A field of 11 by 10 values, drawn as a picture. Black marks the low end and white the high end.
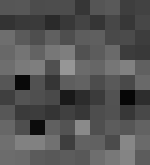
Overall the values sit about 30% of the way up the scale. Horizontal stripes repeat 2 times down the table. The top right is the calmest part.
